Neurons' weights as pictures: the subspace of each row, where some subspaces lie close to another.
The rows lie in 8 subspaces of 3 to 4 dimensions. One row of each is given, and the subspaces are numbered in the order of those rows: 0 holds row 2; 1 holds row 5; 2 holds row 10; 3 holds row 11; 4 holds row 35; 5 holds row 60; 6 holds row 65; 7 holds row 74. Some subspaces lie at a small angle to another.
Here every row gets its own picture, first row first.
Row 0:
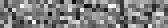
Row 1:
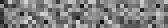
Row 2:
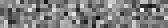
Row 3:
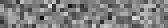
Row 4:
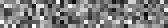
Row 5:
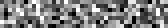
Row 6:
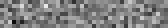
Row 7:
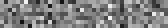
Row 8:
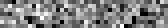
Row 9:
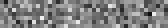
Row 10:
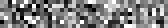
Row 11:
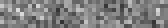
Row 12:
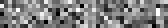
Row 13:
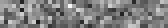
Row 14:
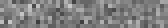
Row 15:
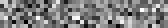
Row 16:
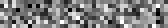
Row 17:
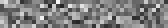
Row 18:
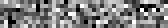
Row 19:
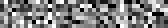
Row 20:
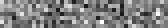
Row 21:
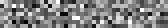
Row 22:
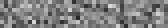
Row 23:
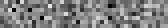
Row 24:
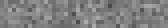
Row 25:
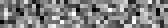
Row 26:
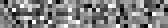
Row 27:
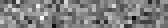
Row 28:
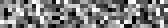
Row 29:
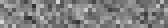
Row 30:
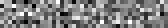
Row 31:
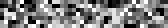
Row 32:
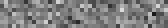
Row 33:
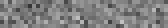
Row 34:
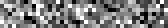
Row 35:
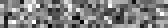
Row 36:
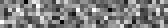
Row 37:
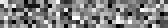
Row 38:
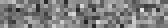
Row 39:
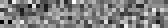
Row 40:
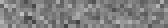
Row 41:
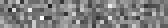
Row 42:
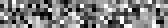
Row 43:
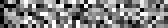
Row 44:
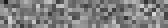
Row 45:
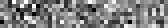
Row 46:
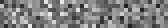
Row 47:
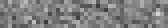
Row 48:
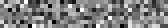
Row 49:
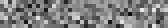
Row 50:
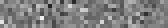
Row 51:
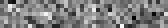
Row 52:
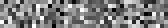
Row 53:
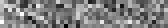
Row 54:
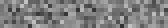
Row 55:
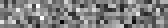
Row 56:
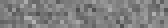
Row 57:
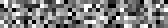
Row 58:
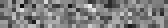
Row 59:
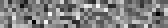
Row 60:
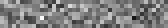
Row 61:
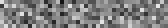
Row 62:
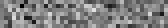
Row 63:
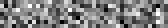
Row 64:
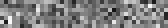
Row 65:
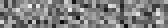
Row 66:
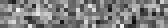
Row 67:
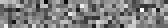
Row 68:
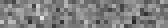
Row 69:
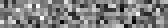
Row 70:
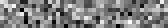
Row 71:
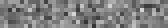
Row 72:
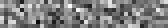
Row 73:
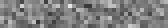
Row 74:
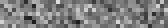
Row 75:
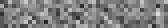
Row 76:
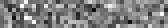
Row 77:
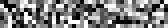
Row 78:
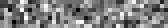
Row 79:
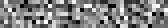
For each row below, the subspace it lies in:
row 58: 2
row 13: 4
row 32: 1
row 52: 5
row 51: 0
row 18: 0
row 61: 6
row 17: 5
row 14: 4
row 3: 5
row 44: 5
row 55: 7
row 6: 4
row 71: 0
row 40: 6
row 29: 7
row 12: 3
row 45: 2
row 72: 2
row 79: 7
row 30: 4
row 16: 6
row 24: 0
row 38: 0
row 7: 1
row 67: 0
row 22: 6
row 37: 4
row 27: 0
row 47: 3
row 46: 6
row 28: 1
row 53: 3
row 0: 6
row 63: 6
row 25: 1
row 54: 7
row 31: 4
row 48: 1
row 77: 2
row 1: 3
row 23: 0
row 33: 2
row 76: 2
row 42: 6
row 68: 5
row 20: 3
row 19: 1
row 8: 5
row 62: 2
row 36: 1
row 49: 2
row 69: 7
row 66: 5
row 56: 7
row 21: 4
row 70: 4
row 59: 3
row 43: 3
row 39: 4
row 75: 3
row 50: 7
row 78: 4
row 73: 2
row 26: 5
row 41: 0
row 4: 1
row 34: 7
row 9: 5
